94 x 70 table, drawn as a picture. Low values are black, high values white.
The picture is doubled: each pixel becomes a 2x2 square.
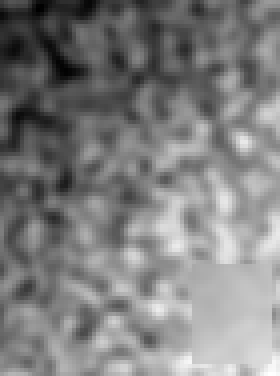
Calmest part: bottom right. Grain: blotchy. Stripes: none. Slope: up to the bottom right. Ninth with the highest average: bottom right. Odd patch: calmer, in the bottom right. Mirror symmetry: none.
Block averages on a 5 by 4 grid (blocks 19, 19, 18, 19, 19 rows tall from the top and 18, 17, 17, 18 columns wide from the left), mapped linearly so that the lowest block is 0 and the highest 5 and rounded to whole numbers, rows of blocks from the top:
0112 / 1223 / 1234 / 2345 / 3345
